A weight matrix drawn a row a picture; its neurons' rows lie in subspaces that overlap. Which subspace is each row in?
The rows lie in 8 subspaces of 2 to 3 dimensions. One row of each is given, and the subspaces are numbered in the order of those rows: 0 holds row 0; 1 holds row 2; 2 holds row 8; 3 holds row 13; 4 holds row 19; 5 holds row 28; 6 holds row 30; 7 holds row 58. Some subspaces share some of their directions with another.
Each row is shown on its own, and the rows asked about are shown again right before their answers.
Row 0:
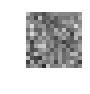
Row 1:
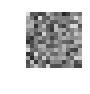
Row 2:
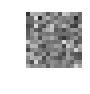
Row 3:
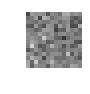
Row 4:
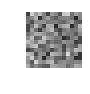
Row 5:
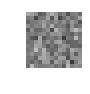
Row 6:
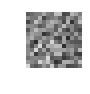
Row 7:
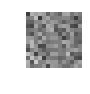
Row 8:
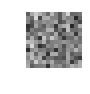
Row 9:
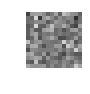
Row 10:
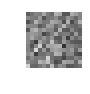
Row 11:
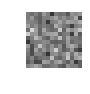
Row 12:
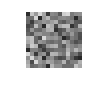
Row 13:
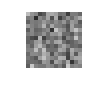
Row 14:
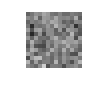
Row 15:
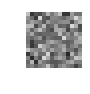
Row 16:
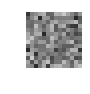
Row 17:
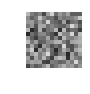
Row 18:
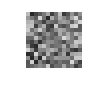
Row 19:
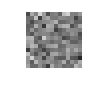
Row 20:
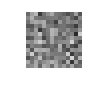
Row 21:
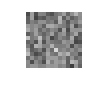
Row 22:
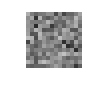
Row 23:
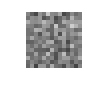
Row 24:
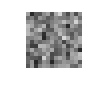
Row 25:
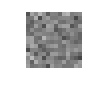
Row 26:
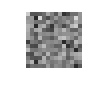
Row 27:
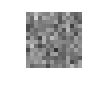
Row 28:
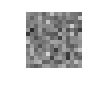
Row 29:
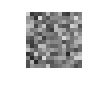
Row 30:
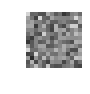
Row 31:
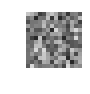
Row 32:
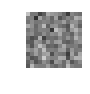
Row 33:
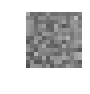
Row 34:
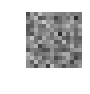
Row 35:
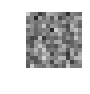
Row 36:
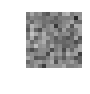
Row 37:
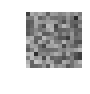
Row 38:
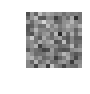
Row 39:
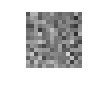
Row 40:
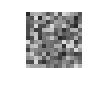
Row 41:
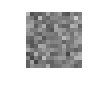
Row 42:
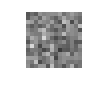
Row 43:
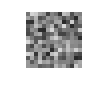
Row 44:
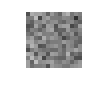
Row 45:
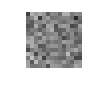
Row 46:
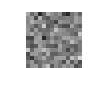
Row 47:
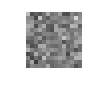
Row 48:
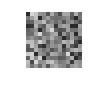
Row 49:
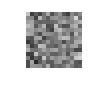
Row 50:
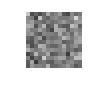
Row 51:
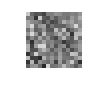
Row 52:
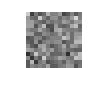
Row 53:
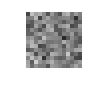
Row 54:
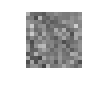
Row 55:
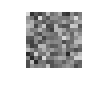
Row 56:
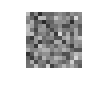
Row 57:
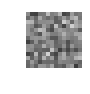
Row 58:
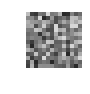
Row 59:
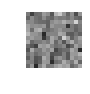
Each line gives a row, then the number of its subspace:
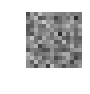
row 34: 7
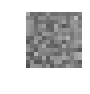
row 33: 5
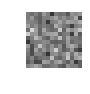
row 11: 5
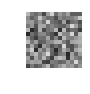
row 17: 5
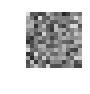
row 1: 6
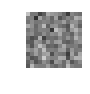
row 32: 3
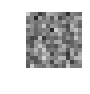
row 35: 3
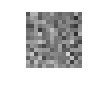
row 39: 4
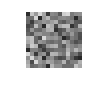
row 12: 4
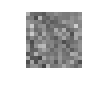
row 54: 0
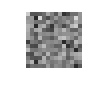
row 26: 1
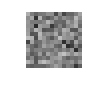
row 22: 1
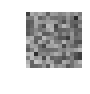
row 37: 5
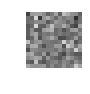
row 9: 1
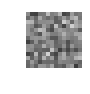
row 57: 7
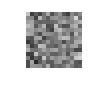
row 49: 5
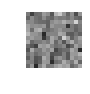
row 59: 6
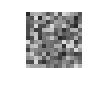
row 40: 1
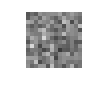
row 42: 7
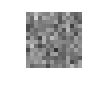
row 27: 2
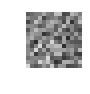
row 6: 5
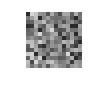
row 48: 4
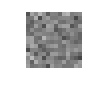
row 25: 4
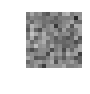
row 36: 0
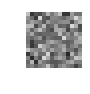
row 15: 5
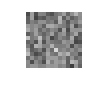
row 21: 2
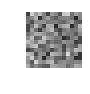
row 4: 0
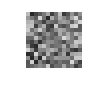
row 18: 3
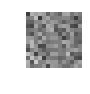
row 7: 0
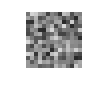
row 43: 7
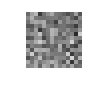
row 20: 4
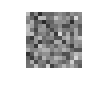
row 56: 7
